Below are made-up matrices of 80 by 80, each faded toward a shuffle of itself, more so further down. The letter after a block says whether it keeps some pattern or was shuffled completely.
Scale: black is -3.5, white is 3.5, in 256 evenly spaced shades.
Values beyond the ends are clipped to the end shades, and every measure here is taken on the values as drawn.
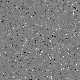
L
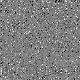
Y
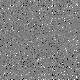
Y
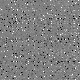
Y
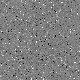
L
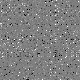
Y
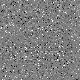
Y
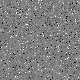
L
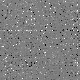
Y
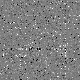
Y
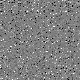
Y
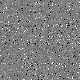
Y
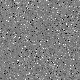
L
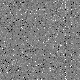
Y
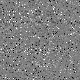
Y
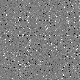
Y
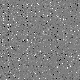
Y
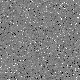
L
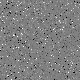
L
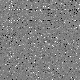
Y
